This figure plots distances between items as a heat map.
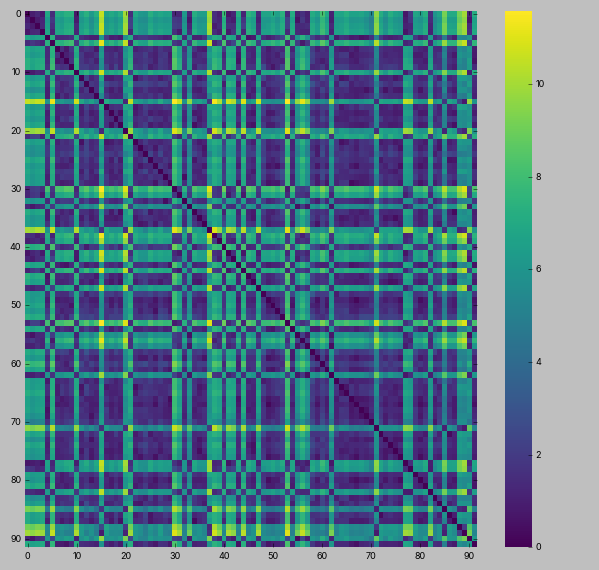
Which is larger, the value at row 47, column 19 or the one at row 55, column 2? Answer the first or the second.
the first
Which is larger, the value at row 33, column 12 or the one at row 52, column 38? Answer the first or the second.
the second
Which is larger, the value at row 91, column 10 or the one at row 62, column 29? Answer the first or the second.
the first
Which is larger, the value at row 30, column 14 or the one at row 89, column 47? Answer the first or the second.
the second
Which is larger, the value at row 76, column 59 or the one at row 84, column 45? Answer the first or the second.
the second
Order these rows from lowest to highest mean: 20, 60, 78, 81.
81, 60, 78, 20
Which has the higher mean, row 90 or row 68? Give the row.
90
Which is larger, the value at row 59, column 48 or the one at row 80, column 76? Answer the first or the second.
the first
